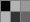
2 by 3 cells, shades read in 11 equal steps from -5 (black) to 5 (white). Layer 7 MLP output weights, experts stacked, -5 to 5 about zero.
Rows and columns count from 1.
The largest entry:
2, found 2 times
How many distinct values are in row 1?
3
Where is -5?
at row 1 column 1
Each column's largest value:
2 2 1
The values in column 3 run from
-1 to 1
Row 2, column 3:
-1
